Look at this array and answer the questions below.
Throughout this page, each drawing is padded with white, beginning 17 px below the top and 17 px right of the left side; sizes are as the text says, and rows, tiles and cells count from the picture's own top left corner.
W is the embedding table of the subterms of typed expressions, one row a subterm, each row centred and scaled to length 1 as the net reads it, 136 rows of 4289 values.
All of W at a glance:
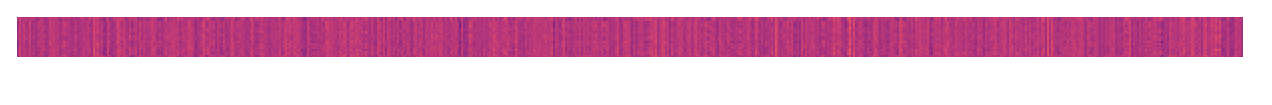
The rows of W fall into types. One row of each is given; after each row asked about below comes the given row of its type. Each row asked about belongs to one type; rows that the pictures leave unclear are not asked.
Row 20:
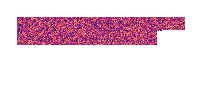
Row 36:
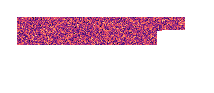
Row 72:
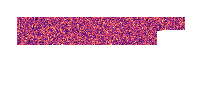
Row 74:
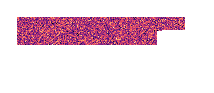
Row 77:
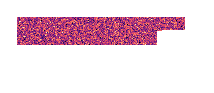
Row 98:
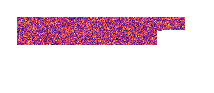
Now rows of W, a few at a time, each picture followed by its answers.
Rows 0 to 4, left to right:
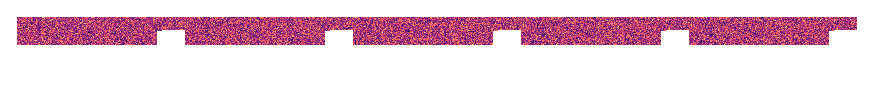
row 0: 36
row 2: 77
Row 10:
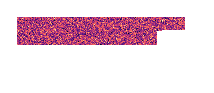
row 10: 36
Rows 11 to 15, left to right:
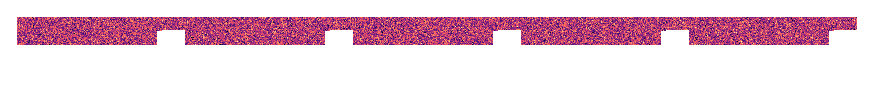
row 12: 72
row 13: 72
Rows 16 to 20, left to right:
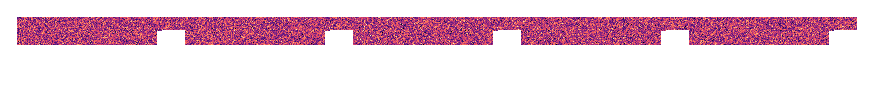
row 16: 20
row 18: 36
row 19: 98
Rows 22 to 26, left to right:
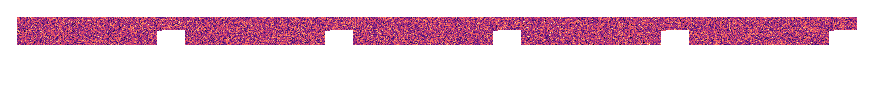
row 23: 20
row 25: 77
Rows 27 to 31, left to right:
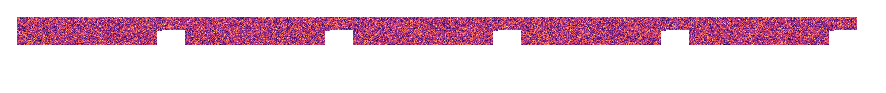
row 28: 98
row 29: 20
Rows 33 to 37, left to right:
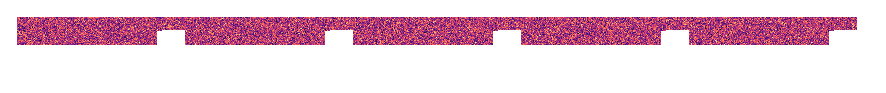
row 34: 36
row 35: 72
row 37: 74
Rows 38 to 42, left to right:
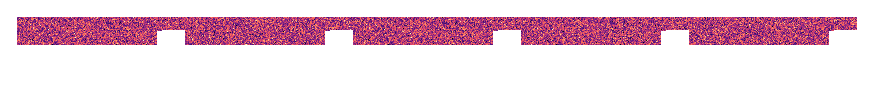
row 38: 20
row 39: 98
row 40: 20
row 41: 20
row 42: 36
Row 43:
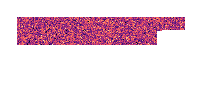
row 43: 72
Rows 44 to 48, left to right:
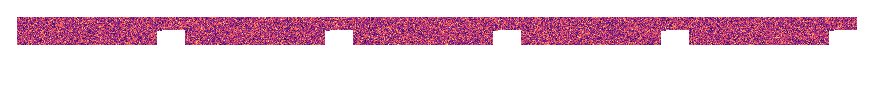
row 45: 98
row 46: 72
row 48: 20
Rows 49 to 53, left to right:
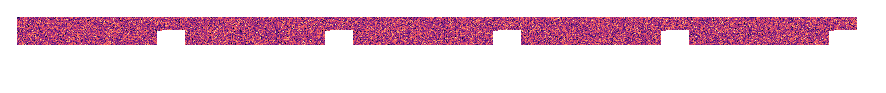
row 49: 72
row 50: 74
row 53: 36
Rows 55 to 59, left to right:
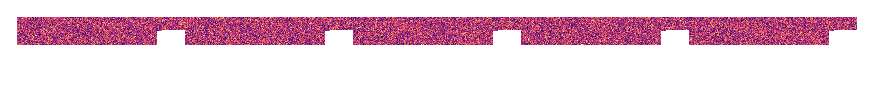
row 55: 36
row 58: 98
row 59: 20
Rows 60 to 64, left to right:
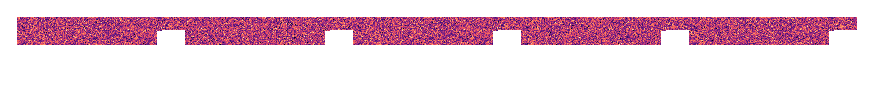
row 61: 77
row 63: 98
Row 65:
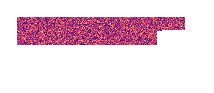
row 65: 74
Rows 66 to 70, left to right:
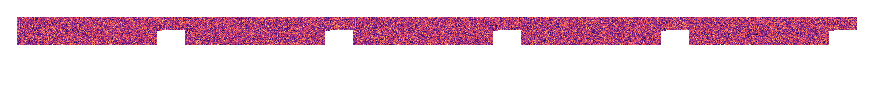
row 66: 72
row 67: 98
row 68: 72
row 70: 36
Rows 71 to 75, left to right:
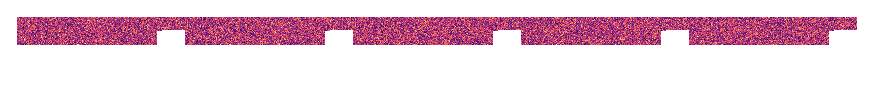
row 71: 98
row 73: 72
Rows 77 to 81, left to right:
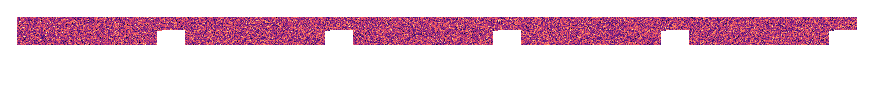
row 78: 74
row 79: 36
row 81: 20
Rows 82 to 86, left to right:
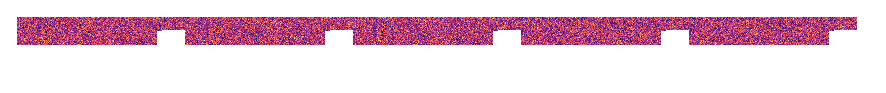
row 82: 72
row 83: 36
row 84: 98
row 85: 20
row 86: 20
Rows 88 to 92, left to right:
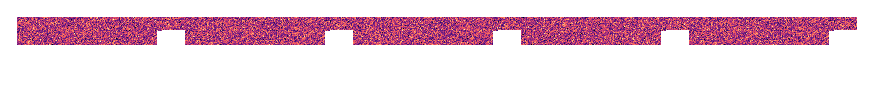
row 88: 98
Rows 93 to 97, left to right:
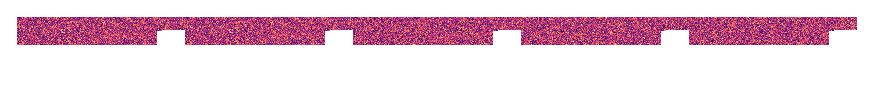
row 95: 20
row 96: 72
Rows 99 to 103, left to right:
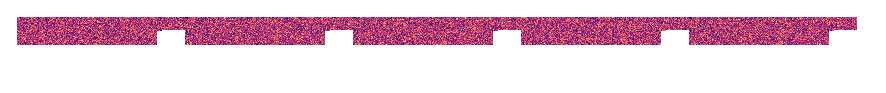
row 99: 74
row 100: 36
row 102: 77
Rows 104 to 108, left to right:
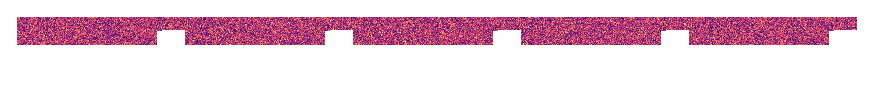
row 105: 72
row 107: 74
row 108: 72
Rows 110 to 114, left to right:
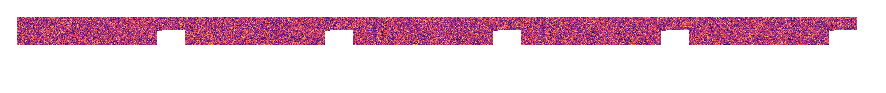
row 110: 74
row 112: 98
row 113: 36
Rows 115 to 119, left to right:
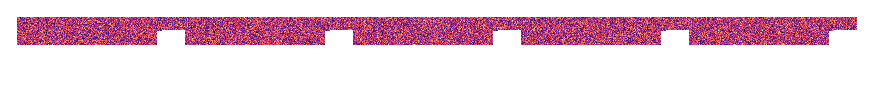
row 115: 74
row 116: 72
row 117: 98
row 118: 20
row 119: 72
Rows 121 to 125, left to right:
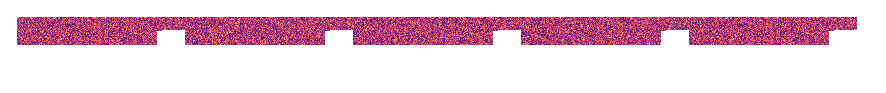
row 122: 74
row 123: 20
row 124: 77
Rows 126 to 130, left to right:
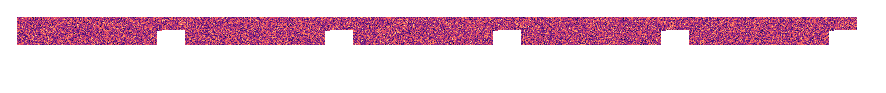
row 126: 36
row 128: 74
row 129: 98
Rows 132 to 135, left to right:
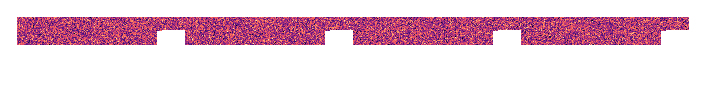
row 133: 98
